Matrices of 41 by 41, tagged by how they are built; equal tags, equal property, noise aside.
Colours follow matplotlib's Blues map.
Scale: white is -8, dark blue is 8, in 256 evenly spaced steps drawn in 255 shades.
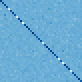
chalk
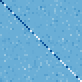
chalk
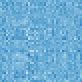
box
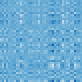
box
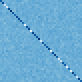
chalk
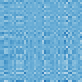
box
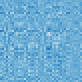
box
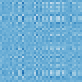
box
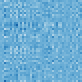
box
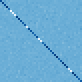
chalk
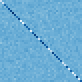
chalk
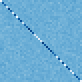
chalk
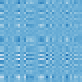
box
